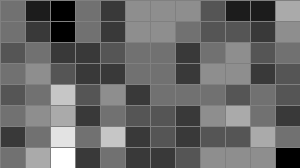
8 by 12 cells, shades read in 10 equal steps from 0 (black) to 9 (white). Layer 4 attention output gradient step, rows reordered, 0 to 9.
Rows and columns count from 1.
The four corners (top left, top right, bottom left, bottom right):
4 6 4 0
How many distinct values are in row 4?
4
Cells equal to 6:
5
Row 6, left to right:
4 5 6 2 4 3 3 2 5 6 4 2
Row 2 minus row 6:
0 -3 -6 2 -2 2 2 2 -2 -3 -2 3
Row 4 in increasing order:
2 2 2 2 3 3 4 4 4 5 5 5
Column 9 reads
3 3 4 5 4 5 3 5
